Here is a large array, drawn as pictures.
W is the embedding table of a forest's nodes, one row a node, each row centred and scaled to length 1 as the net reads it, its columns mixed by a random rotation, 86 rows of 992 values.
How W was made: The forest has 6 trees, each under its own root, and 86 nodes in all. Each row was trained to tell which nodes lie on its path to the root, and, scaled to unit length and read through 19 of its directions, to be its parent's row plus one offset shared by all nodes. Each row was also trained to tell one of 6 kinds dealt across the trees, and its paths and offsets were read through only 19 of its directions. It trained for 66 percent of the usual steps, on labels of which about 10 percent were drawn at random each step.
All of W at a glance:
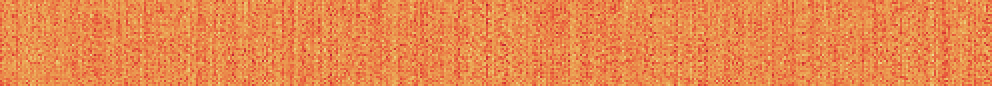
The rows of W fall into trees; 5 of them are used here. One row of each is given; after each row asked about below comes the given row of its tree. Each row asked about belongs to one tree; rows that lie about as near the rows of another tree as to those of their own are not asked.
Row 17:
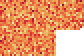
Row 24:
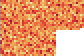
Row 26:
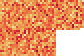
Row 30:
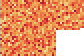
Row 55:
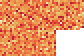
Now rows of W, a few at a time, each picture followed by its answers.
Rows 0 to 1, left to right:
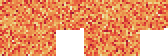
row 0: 17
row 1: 30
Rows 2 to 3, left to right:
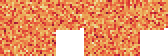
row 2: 24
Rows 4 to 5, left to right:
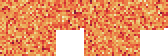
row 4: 30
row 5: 24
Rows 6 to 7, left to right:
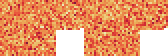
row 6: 26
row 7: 30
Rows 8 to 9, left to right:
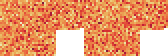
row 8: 30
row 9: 30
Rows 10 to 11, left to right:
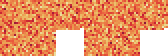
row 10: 24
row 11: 26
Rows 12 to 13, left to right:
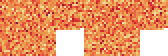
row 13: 55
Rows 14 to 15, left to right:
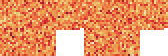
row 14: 30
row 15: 24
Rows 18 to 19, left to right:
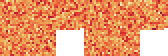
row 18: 26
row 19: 24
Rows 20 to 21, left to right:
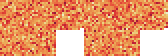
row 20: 55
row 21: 55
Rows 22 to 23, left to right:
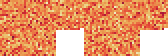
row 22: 24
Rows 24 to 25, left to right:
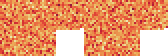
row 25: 55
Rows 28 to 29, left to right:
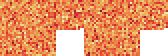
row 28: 30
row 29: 55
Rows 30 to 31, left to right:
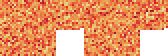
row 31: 55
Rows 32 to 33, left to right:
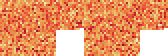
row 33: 30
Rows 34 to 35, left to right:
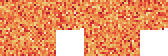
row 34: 55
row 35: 26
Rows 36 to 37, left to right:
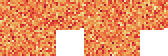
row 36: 55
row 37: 17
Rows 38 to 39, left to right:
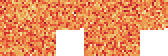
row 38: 30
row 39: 26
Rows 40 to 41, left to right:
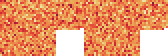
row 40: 24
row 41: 24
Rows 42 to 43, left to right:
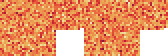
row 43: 17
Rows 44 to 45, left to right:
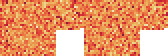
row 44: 24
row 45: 17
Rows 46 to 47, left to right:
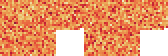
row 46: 30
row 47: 55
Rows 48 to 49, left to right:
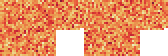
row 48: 26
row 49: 26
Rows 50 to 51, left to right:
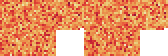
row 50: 24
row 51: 30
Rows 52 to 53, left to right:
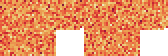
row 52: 17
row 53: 55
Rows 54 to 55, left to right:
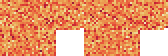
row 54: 55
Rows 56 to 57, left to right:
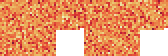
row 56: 30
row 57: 24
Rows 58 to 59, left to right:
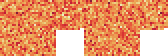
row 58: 55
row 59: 24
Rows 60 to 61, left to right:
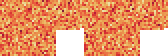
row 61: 55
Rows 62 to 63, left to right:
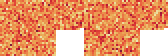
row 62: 17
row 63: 26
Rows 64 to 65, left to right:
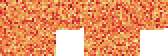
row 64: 24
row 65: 55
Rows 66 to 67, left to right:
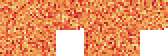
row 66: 30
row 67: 26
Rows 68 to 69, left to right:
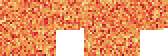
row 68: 24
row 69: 55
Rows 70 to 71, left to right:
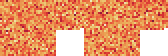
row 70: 55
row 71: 26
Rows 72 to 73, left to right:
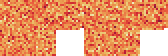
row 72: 55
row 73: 24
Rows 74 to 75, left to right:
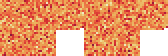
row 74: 55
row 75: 24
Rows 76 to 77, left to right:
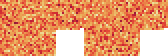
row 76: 24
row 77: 30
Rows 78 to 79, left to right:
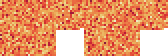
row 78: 17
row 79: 30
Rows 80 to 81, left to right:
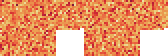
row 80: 30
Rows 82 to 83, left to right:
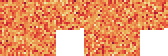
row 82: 24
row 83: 17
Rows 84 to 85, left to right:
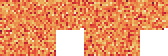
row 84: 55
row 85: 24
